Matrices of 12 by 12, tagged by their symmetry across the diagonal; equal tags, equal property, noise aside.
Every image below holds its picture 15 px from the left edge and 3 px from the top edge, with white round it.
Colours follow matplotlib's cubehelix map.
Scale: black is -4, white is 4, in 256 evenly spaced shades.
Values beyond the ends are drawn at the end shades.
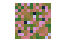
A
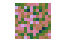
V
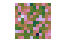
V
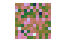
V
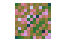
A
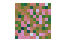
V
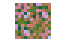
A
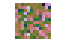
V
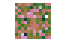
V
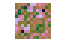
A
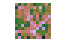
V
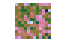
V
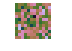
V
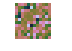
A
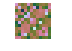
A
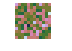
A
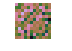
A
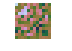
A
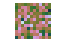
V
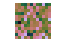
V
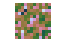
A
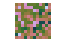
A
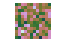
V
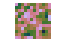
A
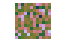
V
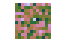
V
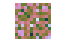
A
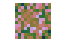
A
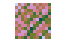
A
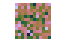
V
